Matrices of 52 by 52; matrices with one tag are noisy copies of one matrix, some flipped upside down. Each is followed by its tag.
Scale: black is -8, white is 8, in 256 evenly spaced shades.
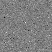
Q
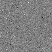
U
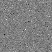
Q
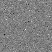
Q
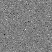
Q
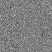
U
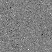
U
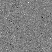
U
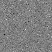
Q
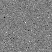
Q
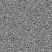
Q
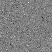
U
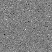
Q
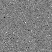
Q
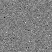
Q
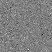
U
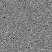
Q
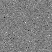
Q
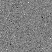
U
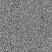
U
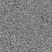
U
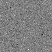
U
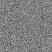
U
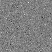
U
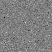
Q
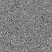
U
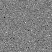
Q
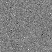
U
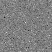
Q
